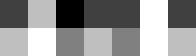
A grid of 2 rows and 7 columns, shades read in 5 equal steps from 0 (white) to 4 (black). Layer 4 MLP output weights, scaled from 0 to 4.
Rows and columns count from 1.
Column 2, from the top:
1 0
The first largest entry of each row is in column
3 3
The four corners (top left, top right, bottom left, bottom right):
3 3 1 1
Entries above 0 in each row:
6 5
